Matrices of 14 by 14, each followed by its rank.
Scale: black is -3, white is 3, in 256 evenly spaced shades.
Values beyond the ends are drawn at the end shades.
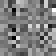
three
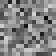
full rank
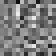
three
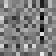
three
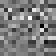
three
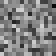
full rank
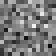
full rank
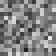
full rank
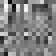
three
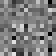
three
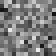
full rank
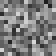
full rank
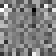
three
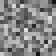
full rank
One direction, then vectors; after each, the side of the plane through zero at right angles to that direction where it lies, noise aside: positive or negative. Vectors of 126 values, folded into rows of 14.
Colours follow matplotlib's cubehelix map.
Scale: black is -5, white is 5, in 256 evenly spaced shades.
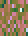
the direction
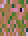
negative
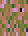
negative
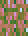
positive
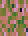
negative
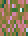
positive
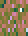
positive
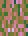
positive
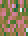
positive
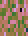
negative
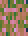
negative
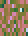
positive
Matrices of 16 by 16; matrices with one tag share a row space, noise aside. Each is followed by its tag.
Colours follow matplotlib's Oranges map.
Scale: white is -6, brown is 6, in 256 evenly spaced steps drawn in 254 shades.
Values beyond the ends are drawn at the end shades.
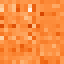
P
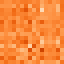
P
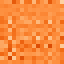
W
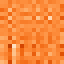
W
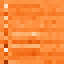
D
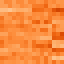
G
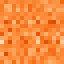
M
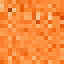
W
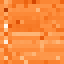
D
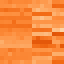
G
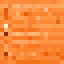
D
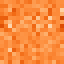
W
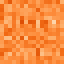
M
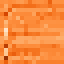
D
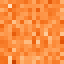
W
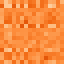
M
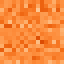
M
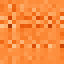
W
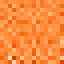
W
